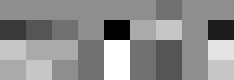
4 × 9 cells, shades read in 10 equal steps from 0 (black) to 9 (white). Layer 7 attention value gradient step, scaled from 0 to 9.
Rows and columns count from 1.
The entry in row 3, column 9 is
8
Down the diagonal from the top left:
5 3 6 4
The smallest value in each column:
2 3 4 4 0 4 3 5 1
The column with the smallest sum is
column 7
